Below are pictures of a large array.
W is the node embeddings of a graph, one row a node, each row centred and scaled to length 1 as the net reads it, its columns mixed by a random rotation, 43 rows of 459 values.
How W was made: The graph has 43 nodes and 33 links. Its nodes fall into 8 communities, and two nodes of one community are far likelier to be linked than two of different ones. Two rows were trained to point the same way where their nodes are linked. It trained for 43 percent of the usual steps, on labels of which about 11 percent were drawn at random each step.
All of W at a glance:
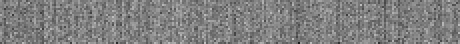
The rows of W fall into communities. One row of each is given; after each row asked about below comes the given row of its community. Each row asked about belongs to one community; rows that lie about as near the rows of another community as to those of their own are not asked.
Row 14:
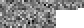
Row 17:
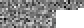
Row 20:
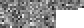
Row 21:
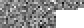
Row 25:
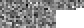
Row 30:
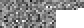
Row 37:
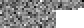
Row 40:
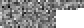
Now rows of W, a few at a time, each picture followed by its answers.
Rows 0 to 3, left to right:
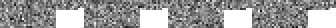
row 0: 37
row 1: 14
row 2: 25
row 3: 21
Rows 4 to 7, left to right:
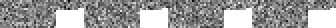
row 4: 17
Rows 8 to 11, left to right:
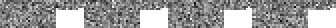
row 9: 25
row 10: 37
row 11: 17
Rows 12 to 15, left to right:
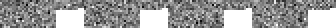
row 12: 30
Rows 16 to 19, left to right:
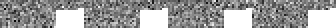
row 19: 21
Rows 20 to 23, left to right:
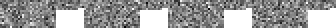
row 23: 25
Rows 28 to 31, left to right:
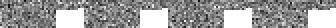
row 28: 40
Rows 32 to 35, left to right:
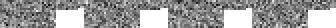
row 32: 14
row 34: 14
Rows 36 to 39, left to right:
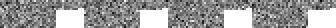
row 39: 17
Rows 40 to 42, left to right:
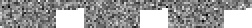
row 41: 20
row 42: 37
